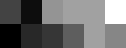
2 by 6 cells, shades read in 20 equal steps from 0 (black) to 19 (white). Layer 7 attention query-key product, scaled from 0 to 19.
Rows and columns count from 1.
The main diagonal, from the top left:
5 3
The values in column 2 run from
1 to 3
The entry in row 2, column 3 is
4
